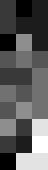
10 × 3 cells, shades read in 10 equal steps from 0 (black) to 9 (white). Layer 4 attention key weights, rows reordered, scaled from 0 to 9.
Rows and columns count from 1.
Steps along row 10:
up same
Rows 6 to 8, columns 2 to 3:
3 4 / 5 4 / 2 8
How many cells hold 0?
3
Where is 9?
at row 9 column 3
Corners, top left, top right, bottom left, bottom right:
2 1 0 8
